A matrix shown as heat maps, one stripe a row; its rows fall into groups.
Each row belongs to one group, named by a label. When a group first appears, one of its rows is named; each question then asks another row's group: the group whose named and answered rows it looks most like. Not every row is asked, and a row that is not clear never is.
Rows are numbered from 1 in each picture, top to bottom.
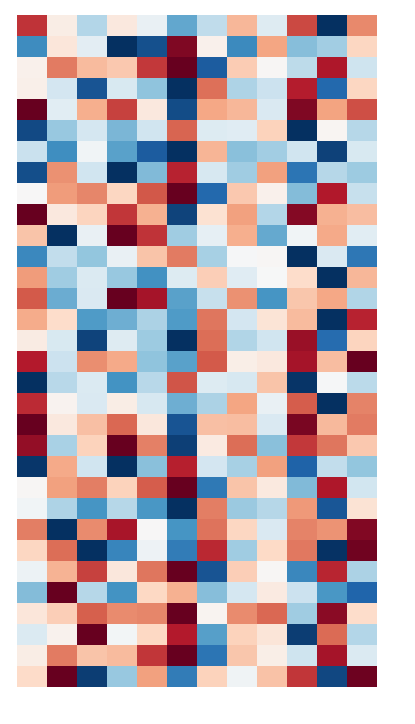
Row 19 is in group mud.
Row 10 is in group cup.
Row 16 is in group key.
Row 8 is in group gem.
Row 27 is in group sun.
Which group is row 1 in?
mud
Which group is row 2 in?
gem
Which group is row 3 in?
sun
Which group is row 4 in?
key
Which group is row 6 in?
gem
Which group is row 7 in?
key
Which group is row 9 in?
sun
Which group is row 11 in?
cup
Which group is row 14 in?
cup
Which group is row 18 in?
gem
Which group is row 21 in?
cup
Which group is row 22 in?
gem
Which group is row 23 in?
sun
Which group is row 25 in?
cup
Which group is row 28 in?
gem
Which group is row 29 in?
sun
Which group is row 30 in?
sun
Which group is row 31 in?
sun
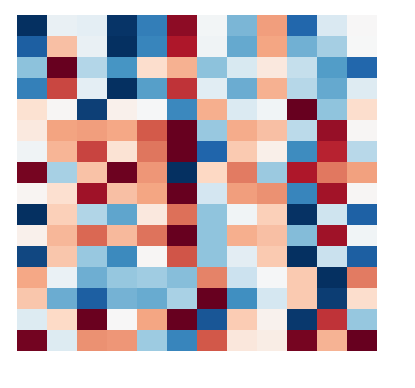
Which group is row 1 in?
gem
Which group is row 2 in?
gem
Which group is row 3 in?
gem
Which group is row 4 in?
gem
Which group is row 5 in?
key
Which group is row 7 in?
sun
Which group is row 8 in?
cup
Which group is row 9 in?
sun
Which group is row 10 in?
gem
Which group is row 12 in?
gem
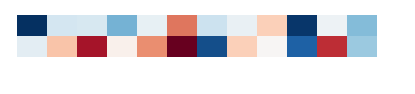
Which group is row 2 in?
sun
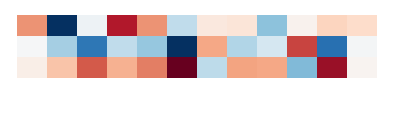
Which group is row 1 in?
cup
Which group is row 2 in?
key
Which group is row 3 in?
sun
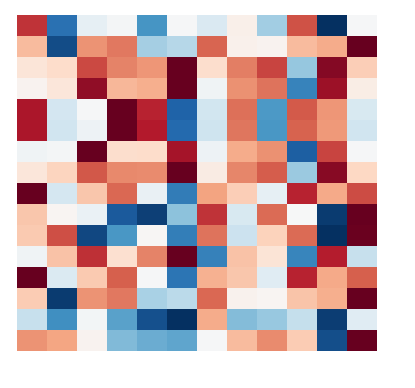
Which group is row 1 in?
mud
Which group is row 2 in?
cup
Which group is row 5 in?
cup
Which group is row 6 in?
cup
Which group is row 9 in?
cup
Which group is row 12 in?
sun
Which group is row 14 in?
cup
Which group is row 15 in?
key
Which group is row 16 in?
mud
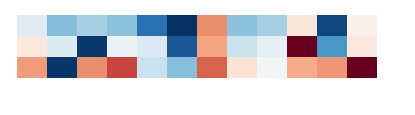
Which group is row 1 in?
key
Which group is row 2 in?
key
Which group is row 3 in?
cup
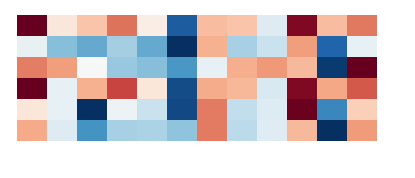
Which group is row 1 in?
cup
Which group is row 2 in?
key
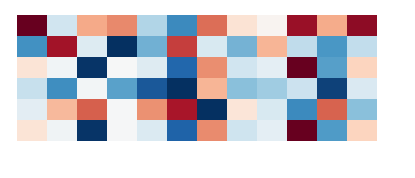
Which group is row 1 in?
cup
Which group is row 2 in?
gem
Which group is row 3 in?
key
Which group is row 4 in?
key
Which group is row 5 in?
sun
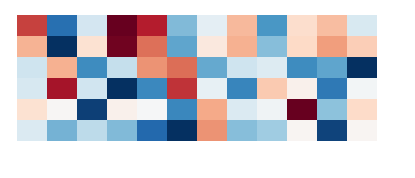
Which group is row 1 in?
cup
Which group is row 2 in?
cup
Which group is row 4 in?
gem
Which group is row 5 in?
key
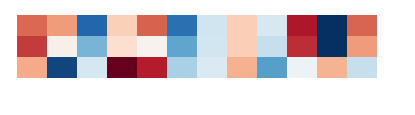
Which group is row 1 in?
mud
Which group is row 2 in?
mud
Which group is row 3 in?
cup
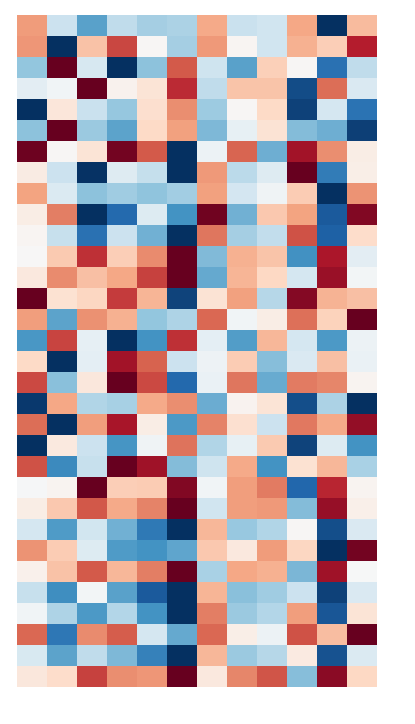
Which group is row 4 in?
sun
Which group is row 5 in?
gem
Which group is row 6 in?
gem
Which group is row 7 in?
cup
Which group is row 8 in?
key
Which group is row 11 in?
key
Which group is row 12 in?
sun
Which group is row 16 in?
gem
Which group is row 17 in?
cup
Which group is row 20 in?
cup
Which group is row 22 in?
cup
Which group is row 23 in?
sun
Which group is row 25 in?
key
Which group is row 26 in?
mud
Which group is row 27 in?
sun
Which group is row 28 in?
key
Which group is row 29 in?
key
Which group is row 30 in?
cup
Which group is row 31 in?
key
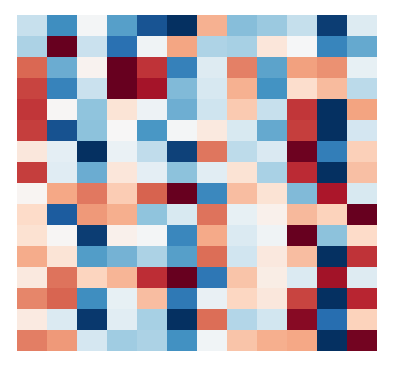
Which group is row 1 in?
key
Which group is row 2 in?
gem
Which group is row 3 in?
cup
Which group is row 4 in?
cup
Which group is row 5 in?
mud
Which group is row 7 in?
key
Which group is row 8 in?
mud
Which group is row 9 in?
sun
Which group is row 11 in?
key
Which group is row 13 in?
sun
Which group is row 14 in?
mud
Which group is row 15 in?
key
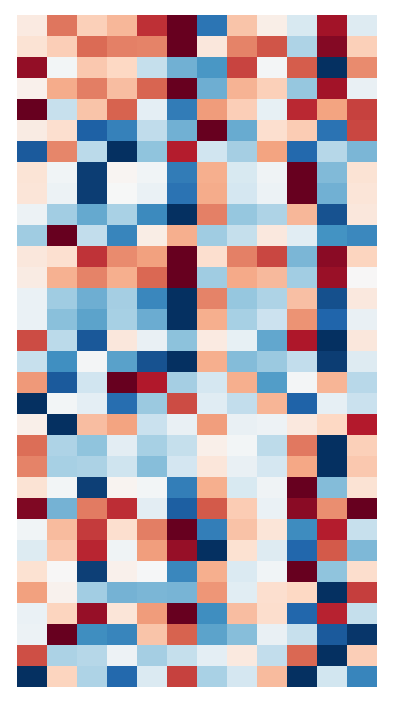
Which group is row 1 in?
sun
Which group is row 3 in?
mud
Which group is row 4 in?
sun
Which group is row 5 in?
cup
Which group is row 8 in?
key
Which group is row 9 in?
key
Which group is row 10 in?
key
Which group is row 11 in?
gem
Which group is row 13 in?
sun
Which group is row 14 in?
key
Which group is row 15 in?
key
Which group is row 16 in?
mud
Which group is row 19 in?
gem
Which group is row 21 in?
mud
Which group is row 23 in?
key
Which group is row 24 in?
cup
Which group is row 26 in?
sun
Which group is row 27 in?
key
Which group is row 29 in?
sun
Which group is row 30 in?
gem
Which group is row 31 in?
mud
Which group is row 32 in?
gem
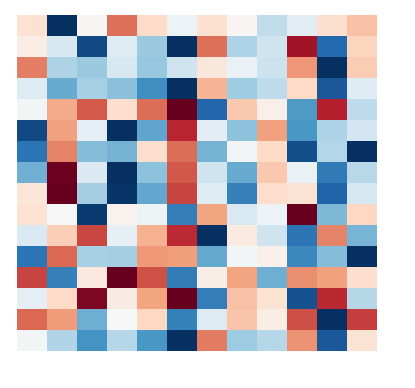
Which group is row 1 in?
cup
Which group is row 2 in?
key
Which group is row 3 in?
mud
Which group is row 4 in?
key
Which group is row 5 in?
sun
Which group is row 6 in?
gem
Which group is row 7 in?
gem
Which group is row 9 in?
gem
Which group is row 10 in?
key
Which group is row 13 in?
cup
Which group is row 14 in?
sun
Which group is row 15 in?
mud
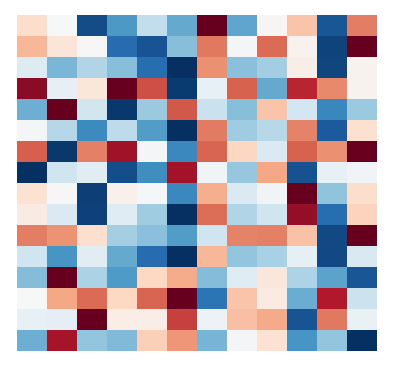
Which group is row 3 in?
key
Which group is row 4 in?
cup
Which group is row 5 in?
gem
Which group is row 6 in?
key
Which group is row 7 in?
cup
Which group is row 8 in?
gem
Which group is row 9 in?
key
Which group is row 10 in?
key
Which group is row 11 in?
mud
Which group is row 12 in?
key
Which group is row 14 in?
sun
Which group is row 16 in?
gem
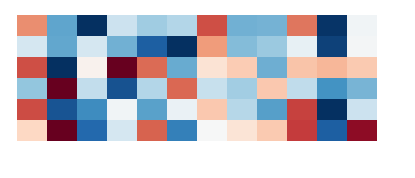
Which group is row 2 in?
key
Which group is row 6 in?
mud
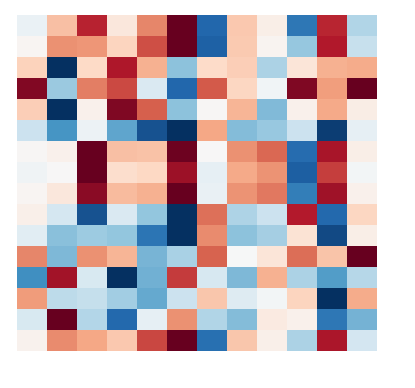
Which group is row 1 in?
sun
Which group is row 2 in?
sun
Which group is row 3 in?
cup
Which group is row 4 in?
cup
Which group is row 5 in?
cup
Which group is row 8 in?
sun
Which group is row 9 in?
sun
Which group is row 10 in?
key
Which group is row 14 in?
mud
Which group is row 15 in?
gem
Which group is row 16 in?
sun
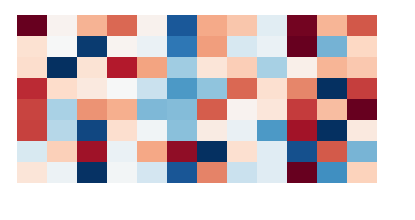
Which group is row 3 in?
cup
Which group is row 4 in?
mud
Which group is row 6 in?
mud
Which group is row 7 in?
sun
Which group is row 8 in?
key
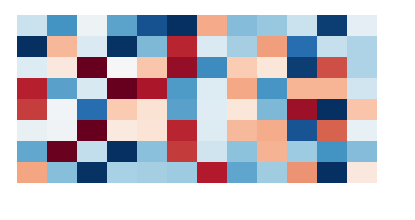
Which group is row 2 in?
gem
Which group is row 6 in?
sun
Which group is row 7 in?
gem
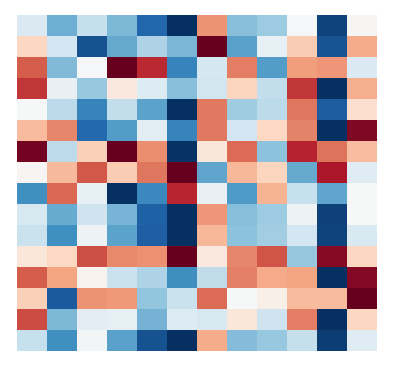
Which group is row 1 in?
key
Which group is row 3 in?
cup
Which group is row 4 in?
mud
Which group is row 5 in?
key
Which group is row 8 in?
sun
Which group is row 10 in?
key
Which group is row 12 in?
sun
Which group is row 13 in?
mud
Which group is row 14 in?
cup
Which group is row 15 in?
mud
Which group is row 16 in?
key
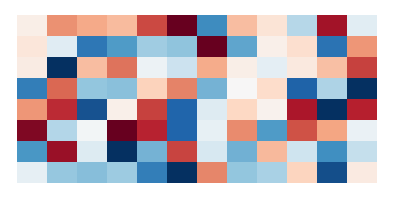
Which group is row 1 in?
sun
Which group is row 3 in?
cup
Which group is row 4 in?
gem
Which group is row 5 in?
mud
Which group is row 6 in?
cup
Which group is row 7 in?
gem
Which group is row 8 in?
key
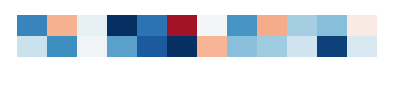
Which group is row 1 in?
gem
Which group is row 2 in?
key
